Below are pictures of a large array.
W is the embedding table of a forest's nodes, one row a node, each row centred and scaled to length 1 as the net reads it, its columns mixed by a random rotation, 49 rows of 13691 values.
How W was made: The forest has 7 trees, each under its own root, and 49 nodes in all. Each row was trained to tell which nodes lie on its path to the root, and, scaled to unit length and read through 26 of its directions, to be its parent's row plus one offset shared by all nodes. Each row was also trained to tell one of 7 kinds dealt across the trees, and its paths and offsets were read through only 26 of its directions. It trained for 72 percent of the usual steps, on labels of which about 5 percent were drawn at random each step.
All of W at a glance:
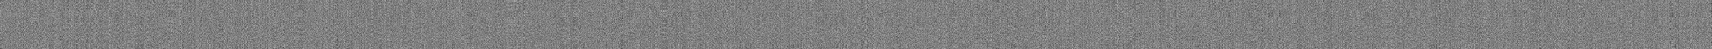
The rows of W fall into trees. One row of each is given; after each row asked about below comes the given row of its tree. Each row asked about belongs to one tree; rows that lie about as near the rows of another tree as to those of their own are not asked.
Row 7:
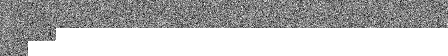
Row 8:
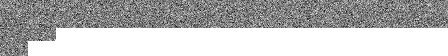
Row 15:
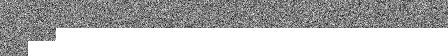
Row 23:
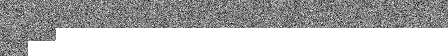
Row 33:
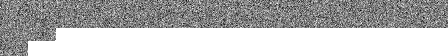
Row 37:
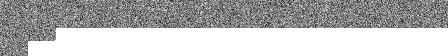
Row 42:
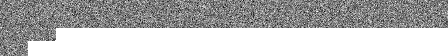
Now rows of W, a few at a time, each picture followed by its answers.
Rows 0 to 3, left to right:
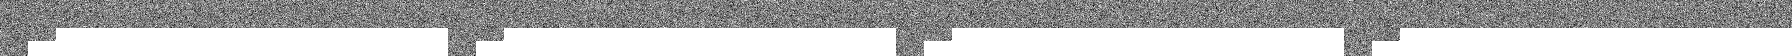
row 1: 8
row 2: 42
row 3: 33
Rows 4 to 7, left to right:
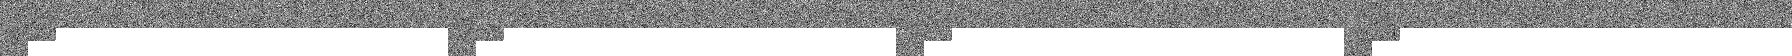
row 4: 7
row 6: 42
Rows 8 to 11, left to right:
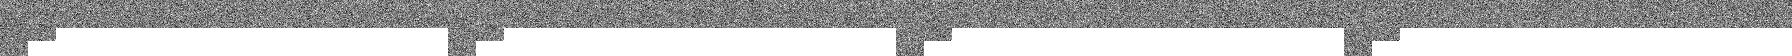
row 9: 8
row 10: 15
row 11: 23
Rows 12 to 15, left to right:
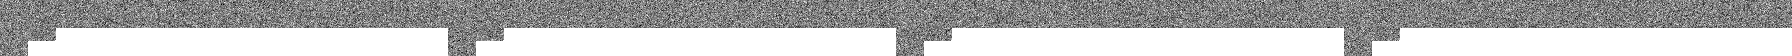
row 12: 33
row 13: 15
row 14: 7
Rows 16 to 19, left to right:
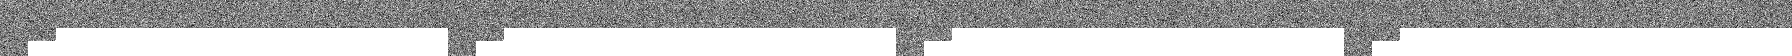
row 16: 15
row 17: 8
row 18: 42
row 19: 37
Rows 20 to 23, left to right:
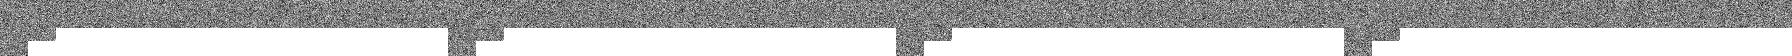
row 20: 8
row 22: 8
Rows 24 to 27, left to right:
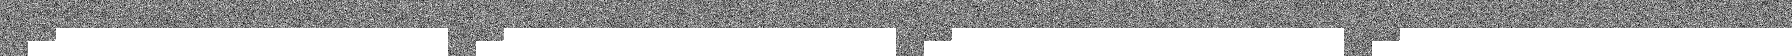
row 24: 8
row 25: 37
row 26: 37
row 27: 23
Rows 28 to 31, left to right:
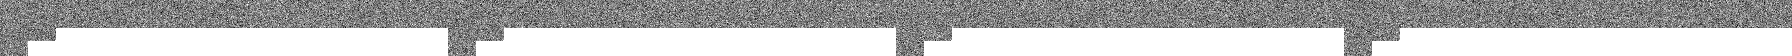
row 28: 7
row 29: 8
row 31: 37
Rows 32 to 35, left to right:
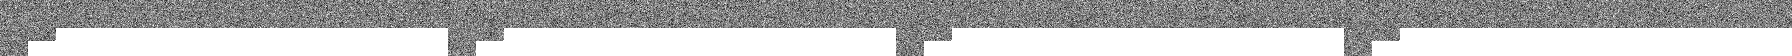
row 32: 23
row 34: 8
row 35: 42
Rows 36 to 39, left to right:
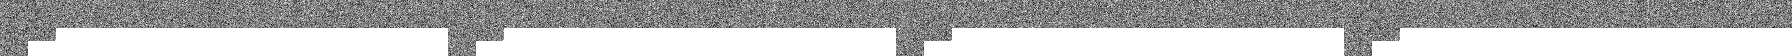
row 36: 15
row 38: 7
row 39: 15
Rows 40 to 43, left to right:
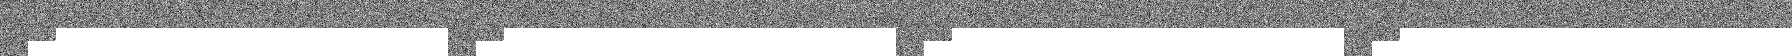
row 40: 42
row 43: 7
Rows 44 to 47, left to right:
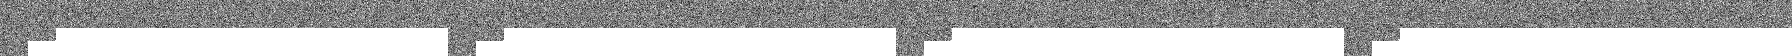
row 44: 42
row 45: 42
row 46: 37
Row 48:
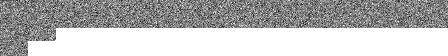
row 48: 42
